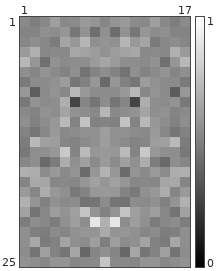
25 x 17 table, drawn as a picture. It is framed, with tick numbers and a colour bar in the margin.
There is no seam. No single row or column stands out from its neighbours. It is mirror symmetric from left to right. The grain is fine, like static. Values change most from cell to cell in the bottom middle.
